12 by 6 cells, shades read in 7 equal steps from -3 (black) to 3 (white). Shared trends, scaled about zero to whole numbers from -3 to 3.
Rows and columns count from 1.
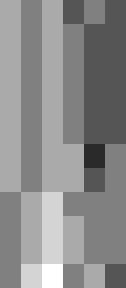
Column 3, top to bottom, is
1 1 1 1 1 1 1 1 2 2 2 3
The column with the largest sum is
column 3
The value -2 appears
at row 7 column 5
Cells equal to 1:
24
